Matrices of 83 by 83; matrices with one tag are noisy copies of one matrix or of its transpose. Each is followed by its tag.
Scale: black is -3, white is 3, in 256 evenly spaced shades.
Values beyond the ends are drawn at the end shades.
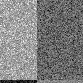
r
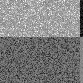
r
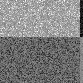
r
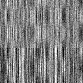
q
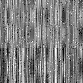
q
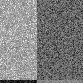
r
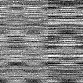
q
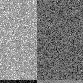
r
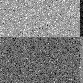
r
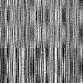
q
